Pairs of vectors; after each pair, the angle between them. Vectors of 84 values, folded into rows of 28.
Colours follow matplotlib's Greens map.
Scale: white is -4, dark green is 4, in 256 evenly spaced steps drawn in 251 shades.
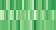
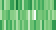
partly aligned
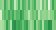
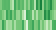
partly opposed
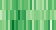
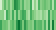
partly aligned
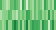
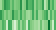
nearly opposite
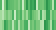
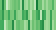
nearly opposite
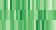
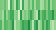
partly aligned
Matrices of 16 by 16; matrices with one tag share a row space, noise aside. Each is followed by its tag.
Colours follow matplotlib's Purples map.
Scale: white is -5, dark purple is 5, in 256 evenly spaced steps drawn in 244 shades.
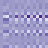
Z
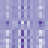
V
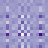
V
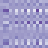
Z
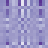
V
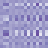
Z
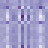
V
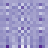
V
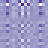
V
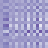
Z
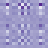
V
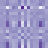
V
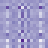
V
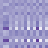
Z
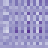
Z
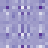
V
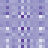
V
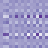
Z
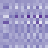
Z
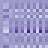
Z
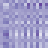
Z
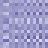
Z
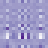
V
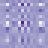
V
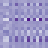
Z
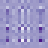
V
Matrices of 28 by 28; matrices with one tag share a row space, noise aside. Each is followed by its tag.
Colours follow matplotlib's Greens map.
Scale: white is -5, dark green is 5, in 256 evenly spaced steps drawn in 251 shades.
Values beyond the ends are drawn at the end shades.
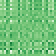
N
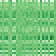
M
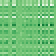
M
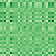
N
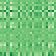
N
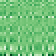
N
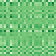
N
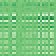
M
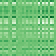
M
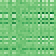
M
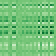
M
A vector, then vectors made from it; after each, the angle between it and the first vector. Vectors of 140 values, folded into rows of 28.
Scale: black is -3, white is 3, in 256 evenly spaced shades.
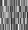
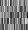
partly aligned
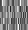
partly aligned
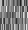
partly opposed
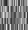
partly aligned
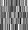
partly aligned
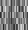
partly aligned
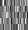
nearly parallel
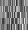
orthogonal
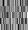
nearly opposite
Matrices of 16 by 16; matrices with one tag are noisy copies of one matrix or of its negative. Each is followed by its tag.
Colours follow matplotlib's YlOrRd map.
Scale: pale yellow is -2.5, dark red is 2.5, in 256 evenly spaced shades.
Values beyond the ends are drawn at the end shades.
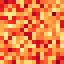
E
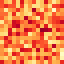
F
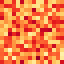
F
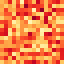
F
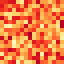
E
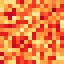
E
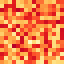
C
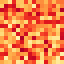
C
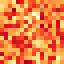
E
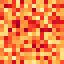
F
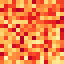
C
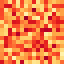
F
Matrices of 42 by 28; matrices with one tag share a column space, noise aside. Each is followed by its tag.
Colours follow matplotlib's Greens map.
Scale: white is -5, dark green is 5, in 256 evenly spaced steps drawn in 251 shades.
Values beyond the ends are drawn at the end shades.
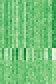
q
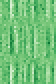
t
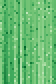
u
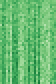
u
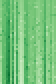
u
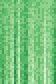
u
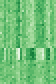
q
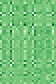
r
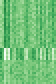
q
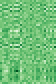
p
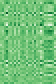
r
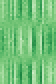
t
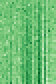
u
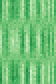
t
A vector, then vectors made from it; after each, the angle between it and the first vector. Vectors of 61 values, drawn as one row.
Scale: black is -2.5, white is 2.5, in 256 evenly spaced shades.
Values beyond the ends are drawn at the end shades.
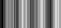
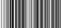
partly opposed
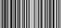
orthogonal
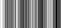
nearly opposite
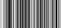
partly opposed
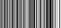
partly aligned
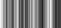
nearly opposite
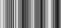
nearly opposite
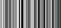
partly opposed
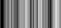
nearly parallel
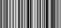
orthogonal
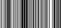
partly opposed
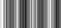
nearly opposite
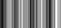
nearly parallel
